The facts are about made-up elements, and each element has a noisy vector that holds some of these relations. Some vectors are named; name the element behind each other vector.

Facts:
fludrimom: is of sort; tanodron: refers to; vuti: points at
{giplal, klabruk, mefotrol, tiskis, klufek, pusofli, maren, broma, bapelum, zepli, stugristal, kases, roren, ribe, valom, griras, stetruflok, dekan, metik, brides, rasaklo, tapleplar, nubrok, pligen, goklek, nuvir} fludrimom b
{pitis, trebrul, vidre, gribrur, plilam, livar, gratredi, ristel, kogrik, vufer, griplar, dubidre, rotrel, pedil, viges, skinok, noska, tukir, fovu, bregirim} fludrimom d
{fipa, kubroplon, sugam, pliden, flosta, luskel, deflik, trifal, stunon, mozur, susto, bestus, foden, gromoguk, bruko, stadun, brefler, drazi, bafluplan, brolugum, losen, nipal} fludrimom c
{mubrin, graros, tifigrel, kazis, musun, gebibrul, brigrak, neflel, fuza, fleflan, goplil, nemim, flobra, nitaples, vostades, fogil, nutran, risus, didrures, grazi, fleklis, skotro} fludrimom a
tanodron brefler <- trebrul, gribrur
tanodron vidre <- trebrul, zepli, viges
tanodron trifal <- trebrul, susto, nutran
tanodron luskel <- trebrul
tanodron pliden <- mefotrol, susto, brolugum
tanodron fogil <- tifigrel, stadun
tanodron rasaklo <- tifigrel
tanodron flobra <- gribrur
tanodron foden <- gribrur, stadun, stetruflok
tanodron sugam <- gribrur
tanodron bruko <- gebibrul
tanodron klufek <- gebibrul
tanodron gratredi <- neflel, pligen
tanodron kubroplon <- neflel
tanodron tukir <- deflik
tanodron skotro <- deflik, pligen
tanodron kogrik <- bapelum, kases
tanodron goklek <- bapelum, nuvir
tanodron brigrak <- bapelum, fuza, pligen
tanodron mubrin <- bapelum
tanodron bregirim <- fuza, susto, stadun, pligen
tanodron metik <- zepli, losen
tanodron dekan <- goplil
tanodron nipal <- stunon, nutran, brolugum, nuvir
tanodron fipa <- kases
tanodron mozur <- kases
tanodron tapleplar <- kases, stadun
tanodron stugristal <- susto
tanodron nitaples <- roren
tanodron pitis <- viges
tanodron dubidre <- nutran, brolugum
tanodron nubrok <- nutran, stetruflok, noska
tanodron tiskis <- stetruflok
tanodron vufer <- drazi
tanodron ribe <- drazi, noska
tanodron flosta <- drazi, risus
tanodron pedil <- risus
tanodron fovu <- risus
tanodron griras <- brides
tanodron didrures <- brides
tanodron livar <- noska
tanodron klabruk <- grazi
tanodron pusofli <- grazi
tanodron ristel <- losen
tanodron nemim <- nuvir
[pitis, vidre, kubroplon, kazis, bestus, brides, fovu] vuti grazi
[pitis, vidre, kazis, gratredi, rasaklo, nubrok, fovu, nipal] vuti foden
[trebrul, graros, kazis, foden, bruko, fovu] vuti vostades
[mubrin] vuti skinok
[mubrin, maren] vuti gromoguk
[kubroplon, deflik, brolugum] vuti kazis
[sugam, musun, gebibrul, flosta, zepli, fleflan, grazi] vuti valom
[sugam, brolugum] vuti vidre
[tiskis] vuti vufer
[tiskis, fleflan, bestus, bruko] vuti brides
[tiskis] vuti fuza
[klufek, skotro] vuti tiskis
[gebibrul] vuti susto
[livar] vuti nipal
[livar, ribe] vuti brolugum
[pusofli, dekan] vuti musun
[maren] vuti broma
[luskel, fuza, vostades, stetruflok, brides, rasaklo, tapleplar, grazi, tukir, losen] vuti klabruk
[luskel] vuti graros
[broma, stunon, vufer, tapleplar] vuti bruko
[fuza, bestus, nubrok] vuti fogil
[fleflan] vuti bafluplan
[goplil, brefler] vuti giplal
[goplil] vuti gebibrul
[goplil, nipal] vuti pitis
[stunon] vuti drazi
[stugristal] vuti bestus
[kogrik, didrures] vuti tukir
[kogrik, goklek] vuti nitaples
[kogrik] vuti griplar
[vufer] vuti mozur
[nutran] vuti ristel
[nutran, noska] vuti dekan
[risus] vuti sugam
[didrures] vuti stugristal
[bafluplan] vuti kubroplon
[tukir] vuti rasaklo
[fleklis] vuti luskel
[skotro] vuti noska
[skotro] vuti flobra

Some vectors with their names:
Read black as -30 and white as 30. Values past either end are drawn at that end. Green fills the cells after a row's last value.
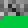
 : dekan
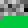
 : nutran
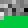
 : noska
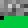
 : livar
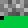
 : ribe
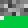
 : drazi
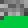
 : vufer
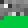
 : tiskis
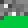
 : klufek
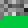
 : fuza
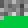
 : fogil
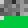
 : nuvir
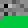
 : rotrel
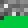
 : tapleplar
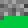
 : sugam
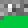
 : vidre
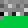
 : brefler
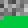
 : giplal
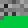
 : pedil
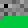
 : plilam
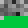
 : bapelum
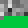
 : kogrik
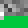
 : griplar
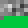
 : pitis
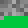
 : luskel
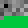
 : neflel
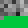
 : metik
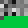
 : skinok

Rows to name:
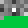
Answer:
mefotrol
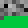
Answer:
bregirim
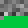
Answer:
deflik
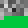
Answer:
valom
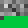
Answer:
pusofli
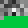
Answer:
gromoguk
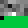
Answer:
skotro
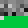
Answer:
gribrur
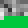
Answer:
nitaples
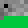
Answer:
nemim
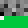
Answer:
stadun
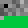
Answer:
fipa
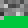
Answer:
stunon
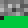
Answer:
gratredi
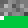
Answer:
losen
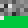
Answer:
viges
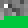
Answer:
brides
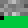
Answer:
fleflan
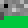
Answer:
brigrak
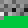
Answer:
ristel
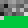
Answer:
tifigrel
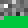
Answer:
stetruflok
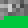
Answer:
trebrul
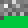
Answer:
nubrok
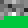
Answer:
flobra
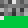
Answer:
foden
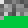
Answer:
brolugum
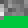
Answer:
tukir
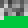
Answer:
klabruk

